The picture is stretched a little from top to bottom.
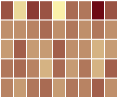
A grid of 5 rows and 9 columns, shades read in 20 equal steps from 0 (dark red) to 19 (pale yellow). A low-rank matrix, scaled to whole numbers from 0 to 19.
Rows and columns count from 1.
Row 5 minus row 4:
1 4 -1 -6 4 -3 1 -7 4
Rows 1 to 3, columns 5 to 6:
19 8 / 11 9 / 7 11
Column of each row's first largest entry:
5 1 8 4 2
